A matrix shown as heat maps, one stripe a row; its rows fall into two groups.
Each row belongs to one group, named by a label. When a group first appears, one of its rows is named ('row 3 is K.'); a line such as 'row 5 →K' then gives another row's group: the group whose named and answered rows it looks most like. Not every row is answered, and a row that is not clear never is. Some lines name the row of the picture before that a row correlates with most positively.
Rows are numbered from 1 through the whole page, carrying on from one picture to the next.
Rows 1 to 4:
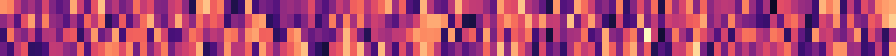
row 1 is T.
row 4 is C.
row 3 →C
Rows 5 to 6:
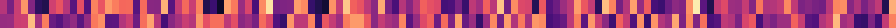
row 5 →C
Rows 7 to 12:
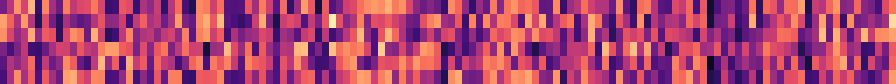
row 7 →T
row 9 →T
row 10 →C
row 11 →C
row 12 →T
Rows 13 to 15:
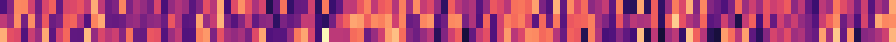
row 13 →T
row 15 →T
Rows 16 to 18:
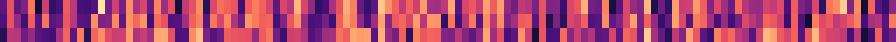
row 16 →C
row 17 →C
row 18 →C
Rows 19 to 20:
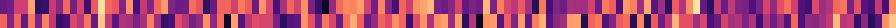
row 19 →C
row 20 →T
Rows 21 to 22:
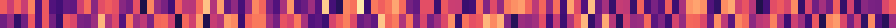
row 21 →T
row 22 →C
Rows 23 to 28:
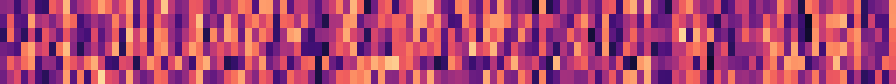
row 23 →C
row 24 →C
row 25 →C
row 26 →C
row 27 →T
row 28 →C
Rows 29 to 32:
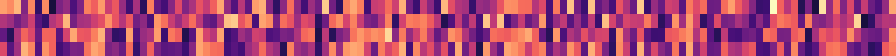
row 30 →C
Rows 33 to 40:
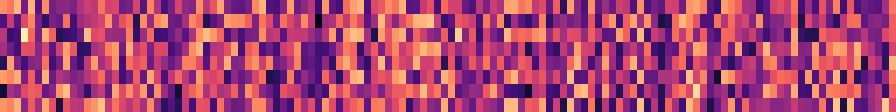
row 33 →T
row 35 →T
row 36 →C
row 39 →C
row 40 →T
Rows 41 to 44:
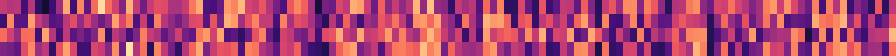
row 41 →C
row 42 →C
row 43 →T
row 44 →C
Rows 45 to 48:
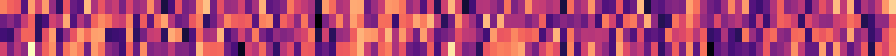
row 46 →C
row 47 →T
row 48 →T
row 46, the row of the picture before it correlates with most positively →41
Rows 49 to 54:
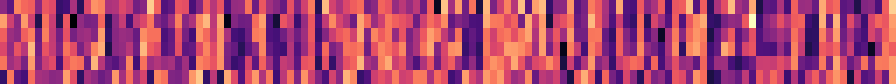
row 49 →T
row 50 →T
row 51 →T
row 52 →T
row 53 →T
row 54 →C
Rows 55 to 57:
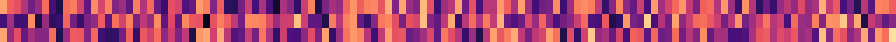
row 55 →T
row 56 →C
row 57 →T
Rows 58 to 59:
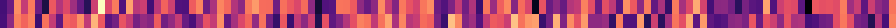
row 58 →C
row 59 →T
